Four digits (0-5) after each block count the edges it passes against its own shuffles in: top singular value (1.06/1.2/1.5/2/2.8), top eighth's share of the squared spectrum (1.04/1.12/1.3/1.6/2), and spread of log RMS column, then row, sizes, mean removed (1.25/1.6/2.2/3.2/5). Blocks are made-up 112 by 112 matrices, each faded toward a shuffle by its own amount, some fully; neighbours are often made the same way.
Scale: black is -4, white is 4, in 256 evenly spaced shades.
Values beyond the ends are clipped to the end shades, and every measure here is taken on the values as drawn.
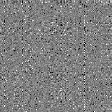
4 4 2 2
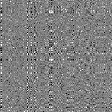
5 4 3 3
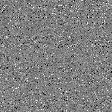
3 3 1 2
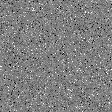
0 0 0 0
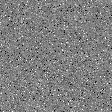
2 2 0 0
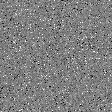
1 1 0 0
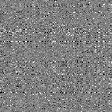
4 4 2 3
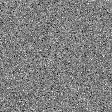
0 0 0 0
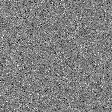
0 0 0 0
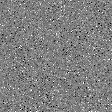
2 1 0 0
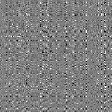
5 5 4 3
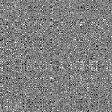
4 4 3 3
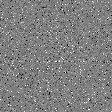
3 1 0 0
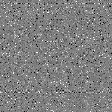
4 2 1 1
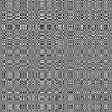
5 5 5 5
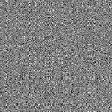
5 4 3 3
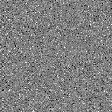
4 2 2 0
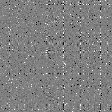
5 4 2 2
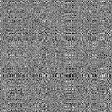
5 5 3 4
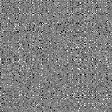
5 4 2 3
